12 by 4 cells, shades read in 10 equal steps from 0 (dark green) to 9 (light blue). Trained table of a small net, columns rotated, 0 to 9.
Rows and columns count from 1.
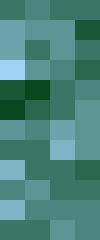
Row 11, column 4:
4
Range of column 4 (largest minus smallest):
4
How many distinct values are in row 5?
4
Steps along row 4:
down down down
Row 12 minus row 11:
-4 -1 1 0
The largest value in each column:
9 5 7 5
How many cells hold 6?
3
